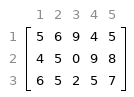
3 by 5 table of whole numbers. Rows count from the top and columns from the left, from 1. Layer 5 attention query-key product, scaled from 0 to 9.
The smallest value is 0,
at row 2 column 3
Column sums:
15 16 11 18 20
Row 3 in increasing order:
2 5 5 6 7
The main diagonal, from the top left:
5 5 2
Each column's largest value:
6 6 9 9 8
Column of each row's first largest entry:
3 4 5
